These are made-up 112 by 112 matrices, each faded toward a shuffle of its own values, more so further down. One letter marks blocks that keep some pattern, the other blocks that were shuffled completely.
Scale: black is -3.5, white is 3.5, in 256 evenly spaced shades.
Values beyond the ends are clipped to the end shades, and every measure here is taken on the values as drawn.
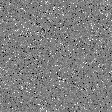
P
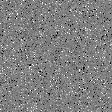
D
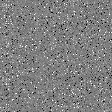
D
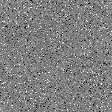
D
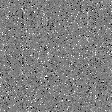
D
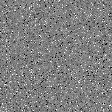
D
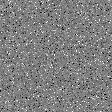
P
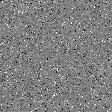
P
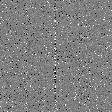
D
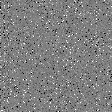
D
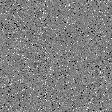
D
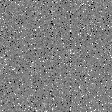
D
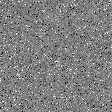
P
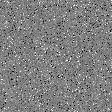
P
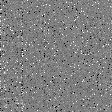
D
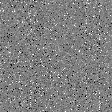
D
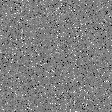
P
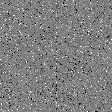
D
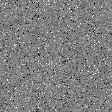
D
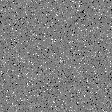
P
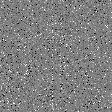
D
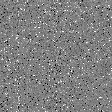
D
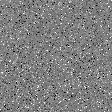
P
